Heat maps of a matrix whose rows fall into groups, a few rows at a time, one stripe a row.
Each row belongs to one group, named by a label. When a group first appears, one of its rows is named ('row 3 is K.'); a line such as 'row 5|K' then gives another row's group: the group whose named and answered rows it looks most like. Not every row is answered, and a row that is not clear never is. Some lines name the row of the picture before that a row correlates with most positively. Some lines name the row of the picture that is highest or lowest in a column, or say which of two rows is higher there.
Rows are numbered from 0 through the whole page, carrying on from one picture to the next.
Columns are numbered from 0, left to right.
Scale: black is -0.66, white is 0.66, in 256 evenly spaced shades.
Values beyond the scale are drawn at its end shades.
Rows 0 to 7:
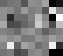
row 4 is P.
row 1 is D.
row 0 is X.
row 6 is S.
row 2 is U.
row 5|D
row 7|X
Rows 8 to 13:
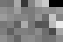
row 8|X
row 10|D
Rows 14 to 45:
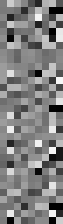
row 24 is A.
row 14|A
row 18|U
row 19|U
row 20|A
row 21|P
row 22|P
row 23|D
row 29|X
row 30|S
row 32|S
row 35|S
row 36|X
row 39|S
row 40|D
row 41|A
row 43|X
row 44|S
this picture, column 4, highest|37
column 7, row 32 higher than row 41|Yes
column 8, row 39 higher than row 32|Yes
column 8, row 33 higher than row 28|No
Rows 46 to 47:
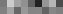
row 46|A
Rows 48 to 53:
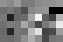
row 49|X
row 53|P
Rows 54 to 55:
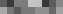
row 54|P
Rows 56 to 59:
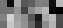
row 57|X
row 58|A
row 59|A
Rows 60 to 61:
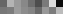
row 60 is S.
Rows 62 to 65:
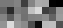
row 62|X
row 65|A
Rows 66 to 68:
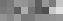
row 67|D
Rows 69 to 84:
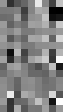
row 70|X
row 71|X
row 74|U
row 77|U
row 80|P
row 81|P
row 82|S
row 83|U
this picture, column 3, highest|82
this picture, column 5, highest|69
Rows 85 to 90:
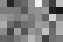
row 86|X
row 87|D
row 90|P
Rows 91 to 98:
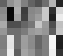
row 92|U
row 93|U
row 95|U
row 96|S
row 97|S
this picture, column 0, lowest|91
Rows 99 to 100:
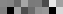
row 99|D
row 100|U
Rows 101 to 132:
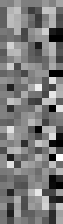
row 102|A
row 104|A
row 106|X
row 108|A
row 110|S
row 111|X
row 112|D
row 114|D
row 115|A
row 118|P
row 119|A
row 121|X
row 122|A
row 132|U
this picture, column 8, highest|123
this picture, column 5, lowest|119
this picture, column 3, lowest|121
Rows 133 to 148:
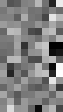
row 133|U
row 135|D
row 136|D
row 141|A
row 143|U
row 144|D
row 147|S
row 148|A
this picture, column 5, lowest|148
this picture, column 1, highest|148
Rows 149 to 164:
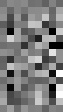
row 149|S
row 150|U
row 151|U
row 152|P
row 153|U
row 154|A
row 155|X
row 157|P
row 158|A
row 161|U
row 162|U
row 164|S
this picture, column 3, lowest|155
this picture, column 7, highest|156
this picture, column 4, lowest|154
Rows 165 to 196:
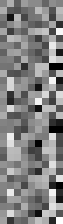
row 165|S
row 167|U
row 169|U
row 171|D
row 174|X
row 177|A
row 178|U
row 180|A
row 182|X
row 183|X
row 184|S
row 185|A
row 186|A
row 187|A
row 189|A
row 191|X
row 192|S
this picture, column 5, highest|179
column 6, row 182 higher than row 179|Yes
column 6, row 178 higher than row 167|Yes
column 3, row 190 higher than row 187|No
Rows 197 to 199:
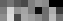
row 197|X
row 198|A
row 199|S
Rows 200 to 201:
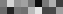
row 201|P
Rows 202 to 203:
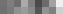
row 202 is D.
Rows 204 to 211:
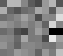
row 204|A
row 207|D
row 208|X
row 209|D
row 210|P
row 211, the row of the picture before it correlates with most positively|203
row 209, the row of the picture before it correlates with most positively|202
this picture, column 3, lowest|208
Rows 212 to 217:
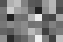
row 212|A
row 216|P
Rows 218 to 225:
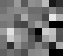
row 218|X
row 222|A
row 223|A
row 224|U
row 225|X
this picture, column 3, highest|220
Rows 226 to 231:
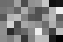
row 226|X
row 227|D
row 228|A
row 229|S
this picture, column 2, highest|228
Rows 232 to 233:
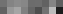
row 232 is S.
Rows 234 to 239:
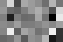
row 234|S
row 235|U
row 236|U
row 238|S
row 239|X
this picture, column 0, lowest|239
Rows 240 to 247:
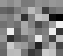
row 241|P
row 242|X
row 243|D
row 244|S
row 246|A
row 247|A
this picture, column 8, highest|243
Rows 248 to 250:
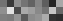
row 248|U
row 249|S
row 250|X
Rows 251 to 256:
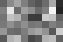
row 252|S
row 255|U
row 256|A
